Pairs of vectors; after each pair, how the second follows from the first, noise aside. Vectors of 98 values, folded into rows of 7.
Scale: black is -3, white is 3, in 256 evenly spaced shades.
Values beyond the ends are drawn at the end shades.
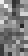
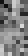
negated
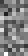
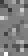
partly zeroed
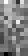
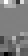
partly zeroed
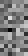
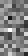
negated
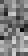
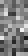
negated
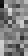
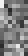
negated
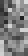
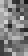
negated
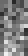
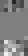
partly zeroed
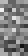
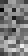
negated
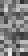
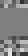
partly zeroed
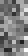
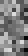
negated
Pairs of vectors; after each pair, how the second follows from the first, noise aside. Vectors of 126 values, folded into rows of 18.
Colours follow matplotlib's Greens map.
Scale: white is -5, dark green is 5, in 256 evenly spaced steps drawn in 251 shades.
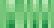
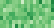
shuffled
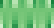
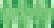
negated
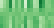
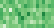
shuffled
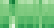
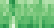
copied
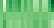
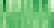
negated
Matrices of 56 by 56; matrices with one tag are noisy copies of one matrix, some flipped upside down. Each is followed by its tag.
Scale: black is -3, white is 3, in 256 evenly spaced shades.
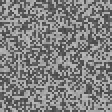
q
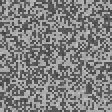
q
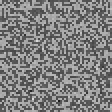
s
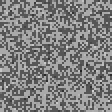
q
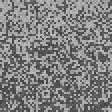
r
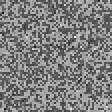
q
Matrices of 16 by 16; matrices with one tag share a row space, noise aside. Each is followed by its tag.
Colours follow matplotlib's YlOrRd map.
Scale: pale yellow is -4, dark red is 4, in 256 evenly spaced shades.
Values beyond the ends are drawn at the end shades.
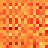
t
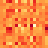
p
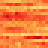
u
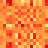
p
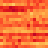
u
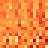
t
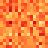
t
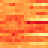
u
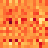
t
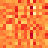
p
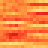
u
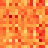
t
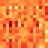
t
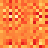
t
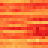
u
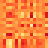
p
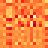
p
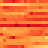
u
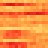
u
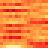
u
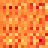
t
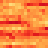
u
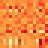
t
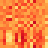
p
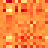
p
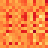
t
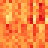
t
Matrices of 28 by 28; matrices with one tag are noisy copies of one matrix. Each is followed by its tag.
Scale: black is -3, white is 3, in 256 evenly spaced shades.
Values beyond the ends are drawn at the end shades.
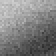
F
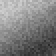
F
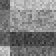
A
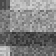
A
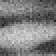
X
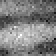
X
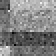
A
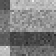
A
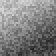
F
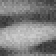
X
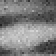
X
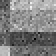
A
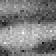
X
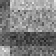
A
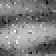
X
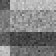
A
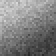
F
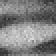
X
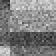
A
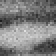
X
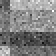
A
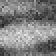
X
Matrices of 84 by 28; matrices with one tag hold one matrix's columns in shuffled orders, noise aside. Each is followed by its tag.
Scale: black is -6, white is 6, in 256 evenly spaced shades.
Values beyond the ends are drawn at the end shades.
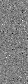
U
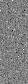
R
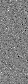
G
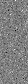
R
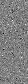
U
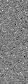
G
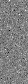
R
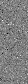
U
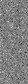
R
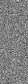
R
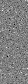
G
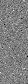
G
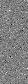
G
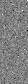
R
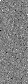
R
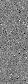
U
